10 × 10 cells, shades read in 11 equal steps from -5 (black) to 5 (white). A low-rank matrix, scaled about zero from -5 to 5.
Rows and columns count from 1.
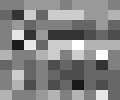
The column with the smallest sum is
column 10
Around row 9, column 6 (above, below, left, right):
-2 0 -2 -4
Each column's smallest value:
-1 -4 -3 -1 -3 -3 -4 -2 -3 -2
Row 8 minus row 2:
1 6 -4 1 -4 -5 -5 -2 -2 -3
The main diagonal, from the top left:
0 -3 -1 1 3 0 -2 -1 -2 -1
